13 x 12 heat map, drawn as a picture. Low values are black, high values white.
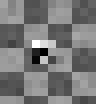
Odd patch: rougher, in the centre. Slope: none. Grain: checkered. Roughest part: centre.
